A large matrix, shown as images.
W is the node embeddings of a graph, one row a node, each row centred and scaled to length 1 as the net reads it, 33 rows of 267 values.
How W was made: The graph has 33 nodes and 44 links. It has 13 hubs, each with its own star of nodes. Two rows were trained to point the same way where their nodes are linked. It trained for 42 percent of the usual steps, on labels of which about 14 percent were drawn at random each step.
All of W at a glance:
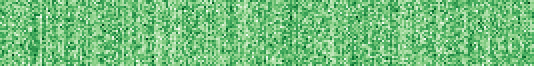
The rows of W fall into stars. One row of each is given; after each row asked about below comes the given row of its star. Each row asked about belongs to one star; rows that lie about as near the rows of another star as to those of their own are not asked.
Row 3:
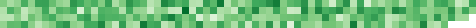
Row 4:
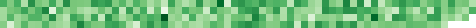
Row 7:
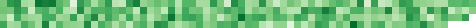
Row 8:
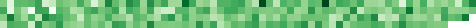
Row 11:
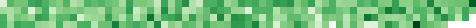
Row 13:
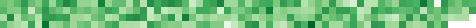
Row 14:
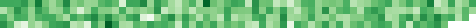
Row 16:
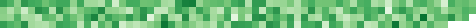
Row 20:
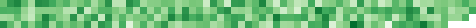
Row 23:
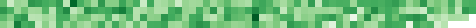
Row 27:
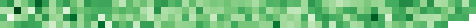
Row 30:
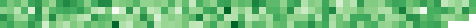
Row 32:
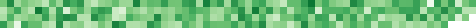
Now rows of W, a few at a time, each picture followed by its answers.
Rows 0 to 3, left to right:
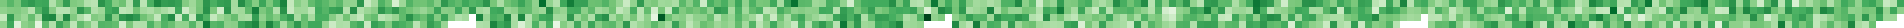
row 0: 13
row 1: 27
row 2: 32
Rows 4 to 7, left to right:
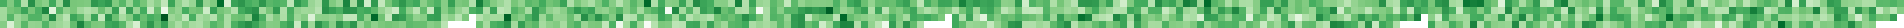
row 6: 14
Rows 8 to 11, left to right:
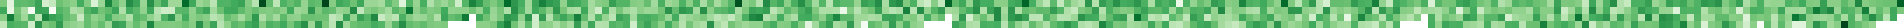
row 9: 30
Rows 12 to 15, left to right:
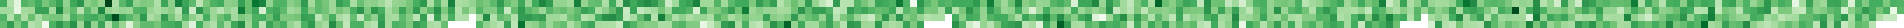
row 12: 16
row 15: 13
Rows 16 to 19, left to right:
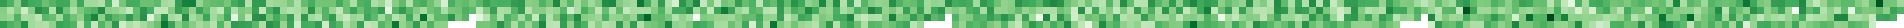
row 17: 3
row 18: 4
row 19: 11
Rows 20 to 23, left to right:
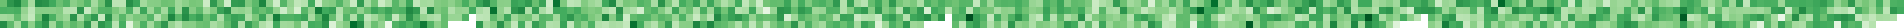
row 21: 7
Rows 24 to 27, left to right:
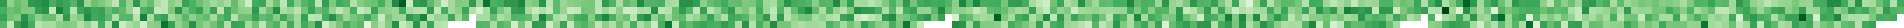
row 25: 11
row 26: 20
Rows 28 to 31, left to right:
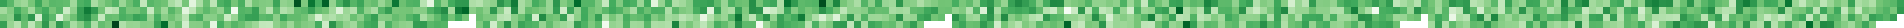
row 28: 7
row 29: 8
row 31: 8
